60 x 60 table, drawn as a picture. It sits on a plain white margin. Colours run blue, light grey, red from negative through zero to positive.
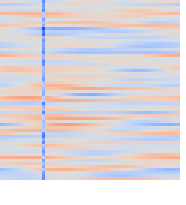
Slope: none. Grain: streaks across. Average level on the scale: 50%. Odd lines: column 15.
